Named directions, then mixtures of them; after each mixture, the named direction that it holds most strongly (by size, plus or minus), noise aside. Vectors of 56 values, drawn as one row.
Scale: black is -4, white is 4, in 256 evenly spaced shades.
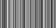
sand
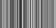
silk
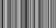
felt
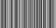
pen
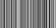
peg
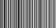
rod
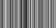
felt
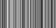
sand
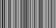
felt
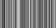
peg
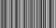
pen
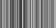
silk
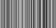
silk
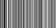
rod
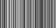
sand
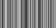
felt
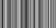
felt
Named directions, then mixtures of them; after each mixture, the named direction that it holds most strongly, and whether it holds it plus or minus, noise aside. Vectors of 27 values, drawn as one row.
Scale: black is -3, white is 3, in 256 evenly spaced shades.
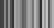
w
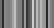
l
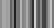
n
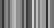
l, plus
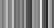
l, plus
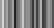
w, minus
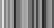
w, minus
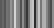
n, minus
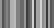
l, plus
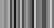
n, plus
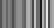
w, plus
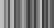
w, minus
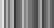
w, minus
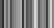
l, plus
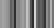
n, plus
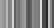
w, minus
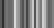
n, minus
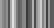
w, minus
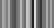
n, plus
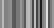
l, minus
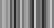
n, plus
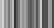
w, minus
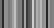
l, plus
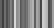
n, minus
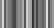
l, minus
